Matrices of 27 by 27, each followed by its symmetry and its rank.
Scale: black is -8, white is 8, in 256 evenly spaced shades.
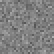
neither, full rank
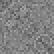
symmetric, full rank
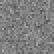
neither, full rank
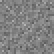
symmetric, full rank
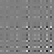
symmetric, rank one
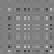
symmetric, rank one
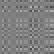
neither, rank one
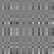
neither, rank one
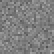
symmetric, full rank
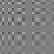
symmetric, rank one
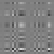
neither, rank one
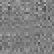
neither, rank five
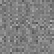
neither, rank five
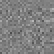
neither, rank five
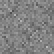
symmetric, full rank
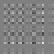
symmetric, rank one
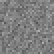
neither, full rank
